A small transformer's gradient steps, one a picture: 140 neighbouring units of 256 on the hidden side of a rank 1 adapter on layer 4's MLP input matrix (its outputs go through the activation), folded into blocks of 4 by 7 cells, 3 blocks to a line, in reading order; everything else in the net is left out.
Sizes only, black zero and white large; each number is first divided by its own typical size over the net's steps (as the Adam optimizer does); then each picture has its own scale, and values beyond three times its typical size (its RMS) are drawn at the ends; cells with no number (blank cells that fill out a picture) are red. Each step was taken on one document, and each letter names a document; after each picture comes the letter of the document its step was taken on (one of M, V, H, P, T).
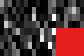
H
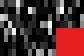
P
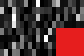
H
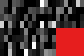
P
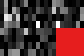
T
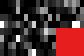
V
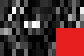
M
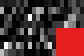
H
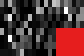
H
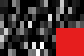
P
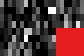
T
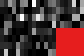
H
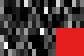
M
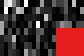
T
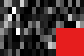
T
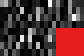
H
